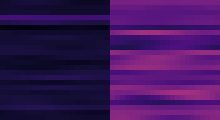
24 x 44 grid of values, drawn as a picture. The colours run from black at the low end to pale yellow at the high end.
It is made of 1 by 2 panels. Panel 1,1: very low, streaked across, faint in contrast. Panel 1,2: low, streaked across.
